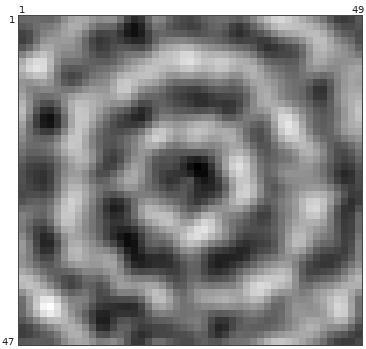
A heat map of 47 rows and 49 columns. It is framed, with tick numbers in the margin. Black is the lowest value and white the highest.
The texture is blotchy. On average the colour sits 50% of the way up the scale. There are no lone odd cells. There is no overall slope. Rings spread out from the centre.
